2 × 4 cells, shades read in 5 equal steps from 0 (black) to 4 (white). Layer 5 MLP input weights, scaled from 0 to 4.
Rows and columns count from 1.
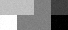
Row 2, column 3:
2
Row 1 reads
3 3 2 1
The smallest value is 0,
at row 2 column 4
